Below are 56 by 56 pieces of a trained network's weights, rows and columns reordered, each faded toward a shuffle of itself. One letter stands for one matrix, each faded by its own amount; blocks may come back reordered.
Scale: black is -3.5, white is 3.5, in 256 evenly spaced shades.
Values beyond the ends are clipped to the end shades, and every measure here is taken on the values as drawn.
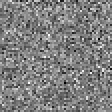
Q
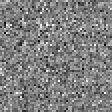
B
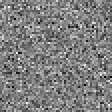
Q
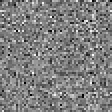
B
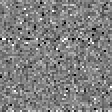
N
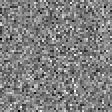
Q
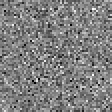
Q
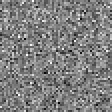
Q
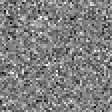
Q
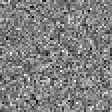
Q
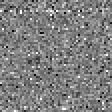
N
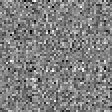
B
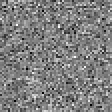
Q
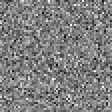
Q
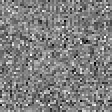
Q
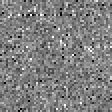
N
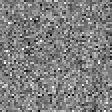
Q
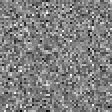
B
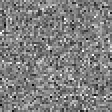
Q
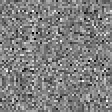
B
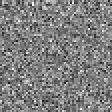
Q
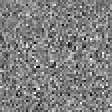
B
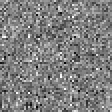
B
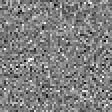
N
